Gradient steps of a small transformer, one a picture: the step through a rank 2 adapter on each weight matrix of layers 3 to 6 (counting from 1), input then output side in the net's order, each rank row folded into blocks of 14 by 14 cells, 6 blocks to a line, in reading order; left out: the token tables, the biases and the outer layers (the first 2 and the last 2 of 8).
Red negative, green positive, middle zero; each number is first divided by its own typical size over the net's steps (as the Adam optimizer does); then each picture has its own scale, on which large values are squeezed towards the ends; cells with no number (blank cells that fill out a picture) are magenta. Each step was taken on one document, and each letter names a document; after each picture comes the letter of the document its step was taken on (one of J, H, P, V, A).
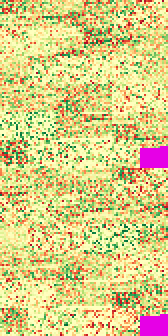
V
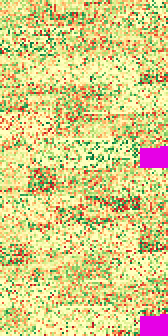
V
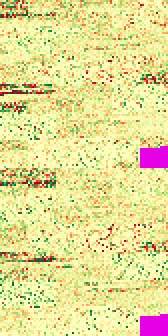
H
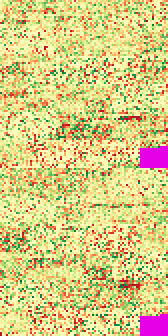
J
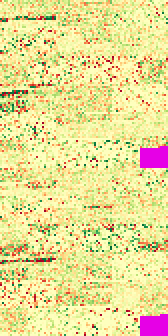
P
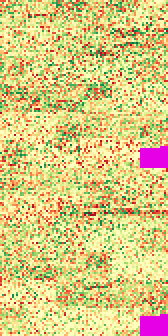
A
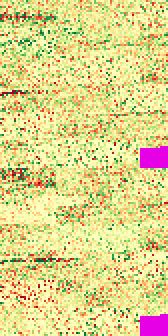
H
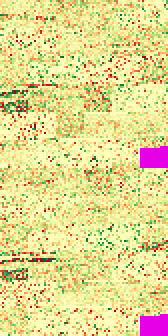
H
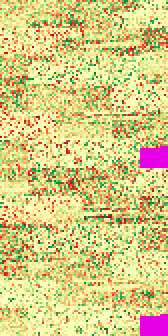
V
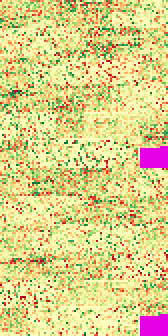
H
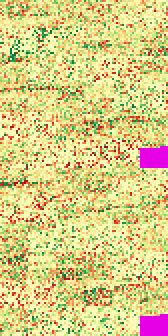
J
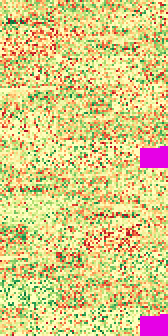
J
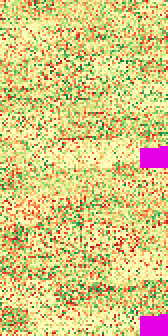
A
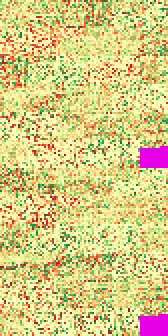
J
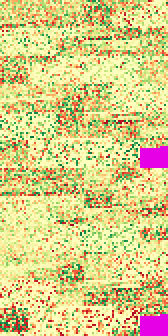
V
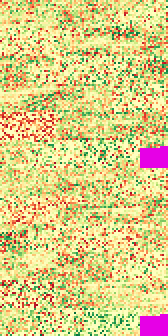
J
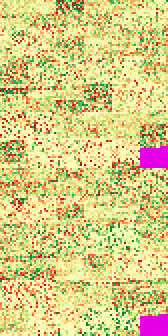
A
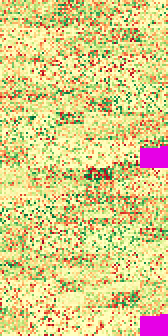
A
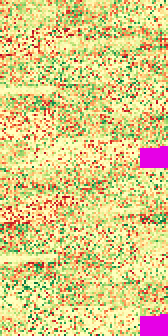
J
